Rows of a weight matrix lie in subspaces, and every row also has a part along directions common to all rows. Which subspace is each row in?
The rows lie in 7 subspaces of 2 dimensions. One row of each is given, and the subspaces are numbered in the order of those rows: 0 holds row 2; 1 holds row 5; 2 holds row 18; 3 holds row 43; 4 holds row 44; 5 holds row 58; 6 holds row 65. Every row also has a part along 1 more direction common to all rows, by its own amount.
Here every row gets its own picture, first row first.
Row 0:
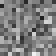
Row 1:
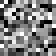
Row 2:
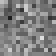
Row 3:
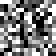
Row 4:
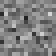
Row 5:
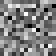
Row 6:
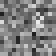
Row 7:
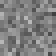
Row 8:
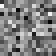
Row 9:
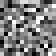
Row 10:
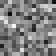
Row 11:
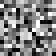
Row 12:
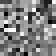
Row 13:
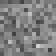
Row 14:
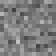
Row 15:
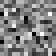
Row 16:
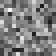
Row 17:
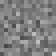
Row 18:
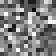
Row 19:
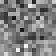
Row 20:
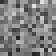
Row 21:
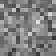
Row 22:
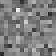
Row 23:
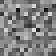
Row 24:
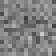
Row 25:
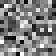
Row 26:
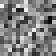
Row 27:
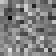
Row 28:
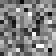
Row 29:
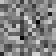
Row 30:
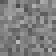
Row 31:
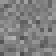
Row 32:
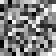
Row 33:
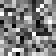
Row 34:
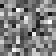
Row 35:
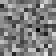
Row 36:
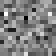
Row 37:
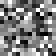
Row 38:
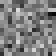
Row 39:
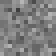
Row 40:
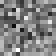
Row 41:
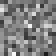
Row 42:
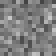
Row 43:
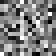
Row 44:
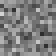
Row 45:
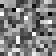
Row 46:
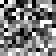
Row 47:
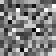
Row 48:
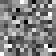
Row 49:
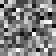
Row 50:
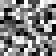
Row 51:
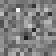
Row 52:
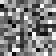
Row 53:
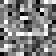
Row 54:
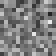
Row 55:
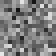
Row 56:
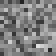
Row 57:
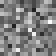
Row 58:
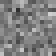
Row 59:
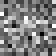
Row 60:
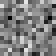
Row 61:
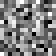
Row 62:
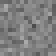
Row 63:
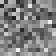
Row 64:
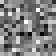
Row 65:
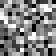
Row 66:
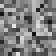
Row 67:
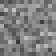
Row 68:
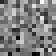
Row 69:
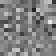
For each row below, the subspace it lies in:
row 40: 6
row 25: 3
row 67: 4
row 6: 6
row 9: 1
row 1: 6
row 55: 5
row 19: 6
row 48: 5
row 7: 5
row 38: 5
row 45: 4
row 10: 6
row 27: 0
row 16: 5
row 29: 3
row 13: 4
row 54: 4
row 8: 1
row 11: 3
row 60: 0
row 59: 2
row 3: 3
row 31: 3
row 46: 6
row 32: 1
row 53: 4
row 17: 3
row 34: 0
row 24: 2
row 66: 5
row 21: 2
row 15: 2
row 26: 0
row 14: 4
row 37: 3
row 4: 2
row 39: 5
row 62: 3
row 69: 2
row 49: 6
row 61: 4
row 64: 4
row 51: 1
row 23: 1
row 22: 5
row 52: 1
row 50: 0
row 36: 2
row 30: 0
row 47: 1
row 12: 2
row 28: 4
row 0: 0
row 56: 4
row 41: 1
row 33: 5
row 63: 6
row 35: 1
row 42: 0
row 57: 2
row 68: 0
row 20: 0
